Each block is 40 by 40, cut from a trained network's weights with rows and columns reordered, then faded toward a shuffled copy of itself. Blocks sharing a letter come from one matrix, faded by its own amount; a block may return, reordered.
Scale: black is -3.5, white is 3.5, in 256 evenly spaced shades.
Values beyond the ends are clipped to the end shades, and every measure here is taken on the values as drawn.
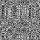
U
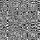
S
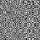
S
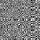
S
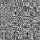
S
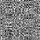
S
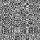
U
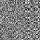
S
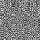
S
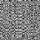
U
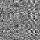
S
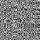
U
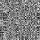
S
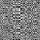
S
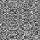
S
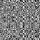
S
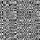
S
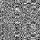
S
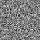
U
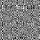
S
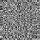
U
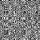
S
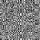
S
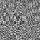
S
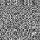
U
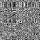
U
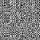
U
